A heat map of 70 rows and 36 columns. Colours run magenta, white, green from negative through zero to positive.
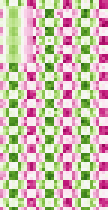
Calmest part: top left. Slope: none. Stripes: upright, repeating 3 times. Odd patch: calmer, in the top left.
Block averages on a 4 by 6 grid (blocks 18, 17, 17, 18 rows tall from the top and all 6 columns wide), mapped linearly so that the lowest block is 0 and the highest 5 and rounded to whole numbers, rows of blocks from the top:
505050 | 505050 | 505050 | 505050
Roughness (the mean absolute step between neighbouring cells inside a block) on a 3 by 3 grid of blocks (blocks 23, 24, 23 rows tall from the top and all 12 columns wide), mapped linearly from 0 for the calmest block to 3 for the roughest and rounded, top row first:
0 3 3 | 3 3 3 | 3 3 3
